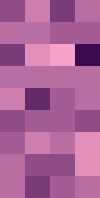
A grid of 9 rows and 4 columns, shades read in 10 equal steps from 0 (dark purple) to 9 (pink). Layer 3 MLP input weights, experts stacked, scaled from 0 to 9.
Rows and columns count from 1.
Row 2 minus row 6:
2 1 0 1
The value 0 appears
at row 3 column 4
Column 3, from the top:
3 5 9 6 5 5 6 4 5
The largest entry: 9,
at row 3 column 3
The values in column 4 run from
0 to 8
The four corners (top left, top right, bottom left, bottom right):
4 6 6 6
